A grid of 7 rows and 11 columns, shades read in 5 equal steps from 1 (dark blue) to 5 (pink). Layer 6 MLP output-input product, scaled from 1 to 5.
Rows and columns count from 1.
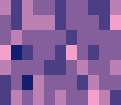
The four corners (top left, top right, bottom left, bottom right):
4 4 2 2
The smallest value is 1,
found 2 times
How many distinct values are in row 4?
4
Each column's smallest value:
2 1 1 3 2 2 2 2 2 2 2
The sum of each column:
23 19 20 24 21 18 22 21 22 20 24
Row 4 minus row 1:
1 -1 -2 0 0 0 2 0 0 1 -1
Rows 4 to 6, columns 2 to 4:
1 2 3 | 3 3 3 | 3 1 4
